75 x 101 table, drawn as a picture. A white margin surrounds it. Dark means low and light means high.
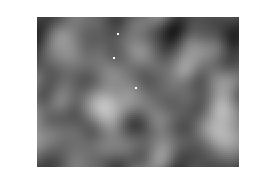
Three lone cells stand out, each far higher than its neighbours. No row or column stands out. The top right is the ninth with the lowest average. The texture varies smoothly and slowly.
